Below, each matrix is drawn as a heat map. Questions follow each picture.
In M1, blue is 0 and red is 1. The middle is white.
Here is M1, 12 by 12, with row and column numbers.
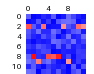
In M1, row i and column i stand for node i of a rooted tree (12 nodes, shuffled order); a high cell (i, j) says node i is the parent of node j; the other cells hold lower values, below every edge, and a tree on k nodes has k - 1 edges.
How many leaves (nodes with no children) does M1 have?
9
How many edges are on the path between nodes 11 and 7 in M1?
2
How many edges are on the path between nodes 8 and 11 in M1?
3
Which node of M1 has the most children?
2
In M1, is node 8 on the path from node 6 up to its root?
yes
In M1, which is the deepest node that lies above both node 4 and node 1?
8
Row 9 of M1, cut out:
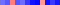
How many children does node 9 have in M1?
2
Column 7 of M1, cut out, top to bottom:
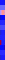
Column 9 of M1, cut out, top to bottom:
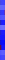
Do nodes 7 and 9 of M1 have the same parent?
no
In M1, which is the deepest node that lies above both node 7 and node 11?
2
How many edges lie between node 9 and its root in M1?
0
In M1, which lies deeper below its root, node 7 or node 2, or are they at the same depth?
node 7
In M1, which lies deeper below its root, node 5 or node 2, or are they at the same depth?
node 5
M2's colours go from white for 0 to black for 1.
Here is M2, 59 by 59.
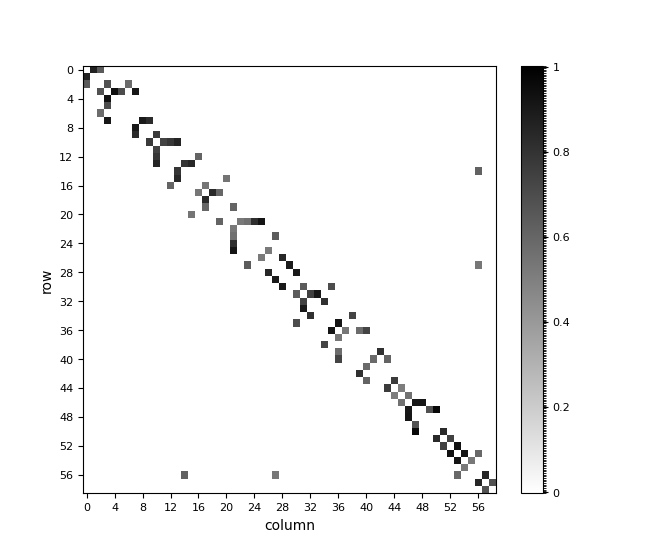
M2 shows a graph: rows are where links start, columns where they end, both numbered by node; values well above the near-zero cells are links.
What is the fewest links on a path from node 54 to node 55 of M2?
1
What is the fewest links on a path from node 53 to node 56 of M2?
1
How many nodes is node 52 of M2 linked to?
2
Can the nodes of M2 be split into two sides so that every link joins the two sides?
no
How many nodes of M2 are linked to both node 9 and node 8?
1
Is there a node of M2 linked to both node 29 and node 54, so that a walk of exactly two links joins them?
no
